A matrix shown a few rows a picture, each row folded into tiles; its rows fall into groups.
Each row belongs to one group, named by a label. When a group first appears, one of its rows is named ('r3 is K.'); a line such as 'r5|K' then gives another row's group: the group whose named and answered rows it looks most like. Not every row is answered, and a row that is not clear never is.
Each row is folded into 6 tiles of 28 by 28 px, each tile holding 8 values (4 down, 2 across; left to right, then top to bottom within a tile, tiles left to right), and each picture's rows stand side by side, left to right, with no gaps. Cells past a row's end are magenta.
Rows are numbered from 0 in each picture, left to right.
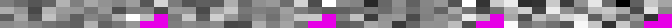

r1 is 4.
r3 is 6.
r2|4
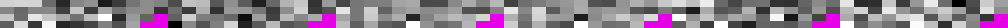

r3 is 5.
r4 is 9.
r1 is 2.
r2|5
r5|6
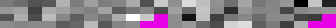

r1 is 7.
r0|4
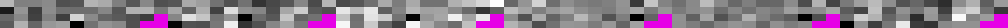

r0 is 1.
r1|2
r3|7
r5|2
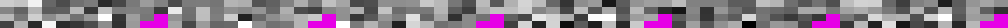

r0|9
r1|5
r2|6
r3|9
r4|1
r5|9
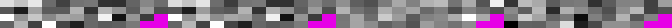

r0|9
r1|9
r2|4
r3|2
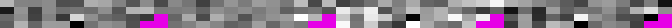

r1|4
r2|5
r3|1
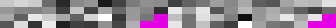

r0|9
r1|5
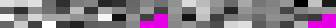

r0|9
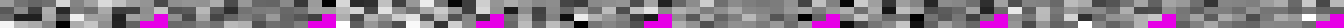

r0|6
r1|7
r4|7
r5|2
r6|5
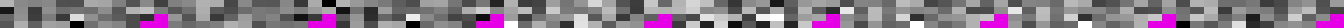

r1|7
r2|1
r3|6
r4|9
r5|5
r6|5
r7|2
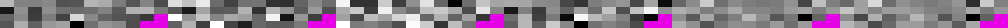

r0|1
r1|9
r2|6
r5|7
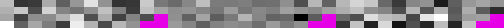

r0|6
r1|7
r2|9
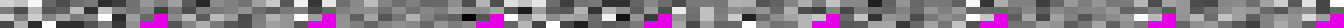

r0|9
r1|4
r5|4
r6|4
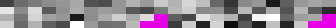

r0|5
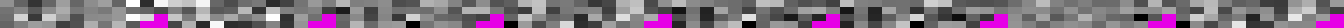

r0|4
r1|9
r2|1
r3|2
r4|1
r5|1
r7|2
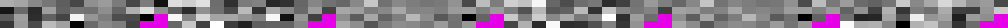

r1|9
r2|7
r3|9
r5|6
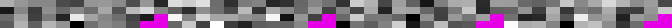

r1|9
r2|2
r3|6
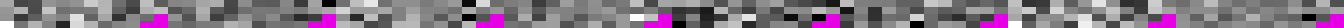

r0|6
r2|7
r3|4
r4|1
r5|1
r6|6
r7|7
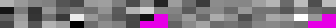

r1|4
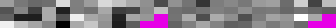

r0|6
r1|4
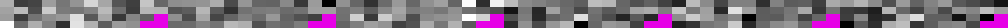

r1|7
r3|1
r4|2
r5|1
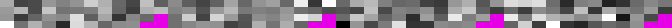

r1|4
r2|2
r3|9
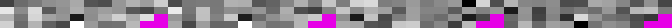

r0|5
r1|5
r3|1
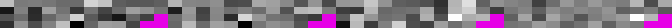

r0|1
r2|2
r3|4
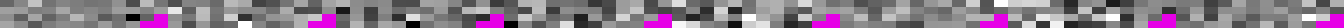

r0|7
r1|5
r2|1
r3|2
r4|6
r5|4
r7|4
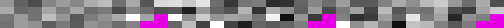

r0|4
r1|9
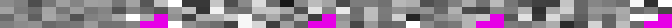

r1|6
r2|5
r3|4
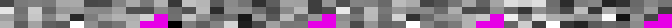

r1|2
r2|5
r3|9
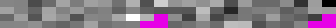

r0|4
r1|7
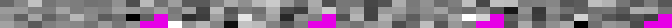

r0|7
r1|6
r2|4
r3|1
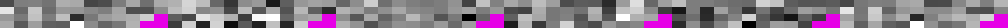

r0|5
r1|9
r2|7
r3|2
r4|1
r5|5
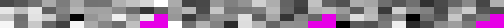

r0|5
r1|6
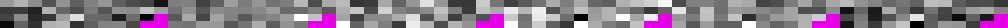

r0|1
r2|6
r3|5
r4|5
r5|1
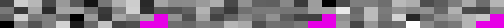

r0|2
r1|7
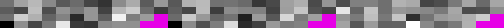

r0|2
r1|2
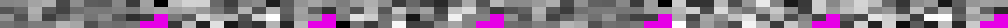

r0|7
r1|9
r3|7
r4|6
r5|9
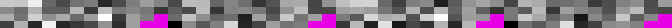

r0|9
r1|2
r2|9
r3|2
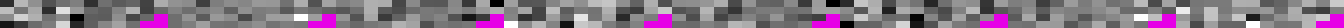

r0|2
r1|4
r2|7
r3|6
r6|4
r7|5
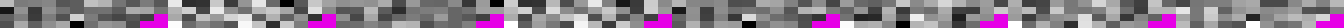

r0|1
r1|6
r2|7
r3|6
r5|6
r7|5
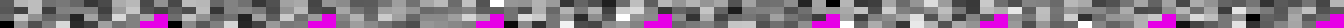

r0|2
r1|2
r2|4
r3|2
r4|7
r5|6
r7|2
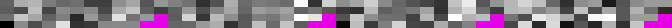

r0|2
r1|4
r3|9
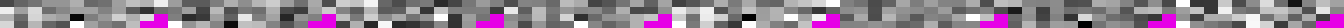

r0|5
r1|6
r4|5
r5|4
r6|1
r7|6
